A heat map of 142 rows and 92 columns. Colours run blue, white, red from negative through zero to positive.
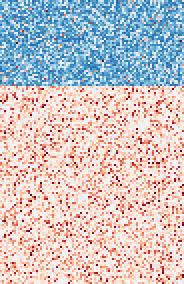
Average level on the scale: 50%. Seam: horizontal, 30% of the way down, the bottom part higher. Stripes: none.
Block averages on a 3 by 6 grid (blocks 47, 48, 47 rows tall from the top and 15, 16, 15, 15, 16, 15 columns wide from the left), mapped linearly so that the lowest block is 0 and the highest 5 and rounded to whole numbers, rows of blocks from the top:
000000
555555
555555
